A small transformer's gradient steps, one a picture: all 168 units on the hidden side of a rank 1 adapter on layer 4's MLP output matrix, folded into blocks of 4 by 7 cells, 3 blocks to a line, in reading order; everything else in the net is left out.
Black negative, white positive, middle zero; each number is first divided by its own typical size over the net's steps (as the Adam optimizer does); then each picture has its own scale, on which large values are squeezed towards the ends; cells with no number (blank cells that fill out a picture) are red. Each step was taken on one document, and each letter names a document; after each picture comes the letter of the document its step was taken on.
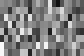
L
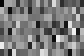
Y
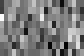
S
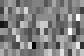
Y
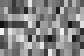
Y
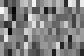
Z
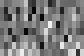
Z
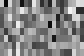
S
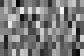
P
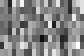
L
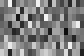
L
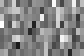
Y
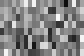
Z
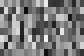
L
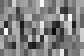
P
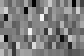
Z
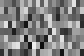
L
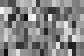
S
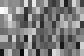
Z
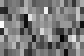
Z
